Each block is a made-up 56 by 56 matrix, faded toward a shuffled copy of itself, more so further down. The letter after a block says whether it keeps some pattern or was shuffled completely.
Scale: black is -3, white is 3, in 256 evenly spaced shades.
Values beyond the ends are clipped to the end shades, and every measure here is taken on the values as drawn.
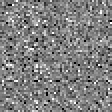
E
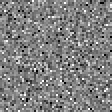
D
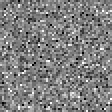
D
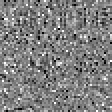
E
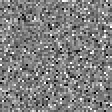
D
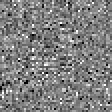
E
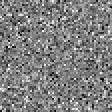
D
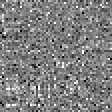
E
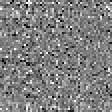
E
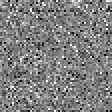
E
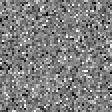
D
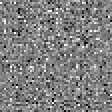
E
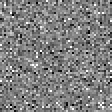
E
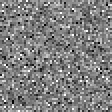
D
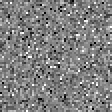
D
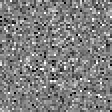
E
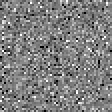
E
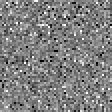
E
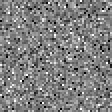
D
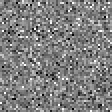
E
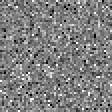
D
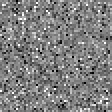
D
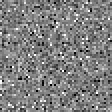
E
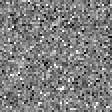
D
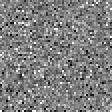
E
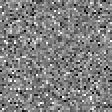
E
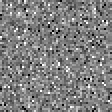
D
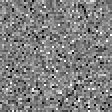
D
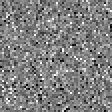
E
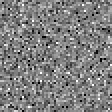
E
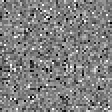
E
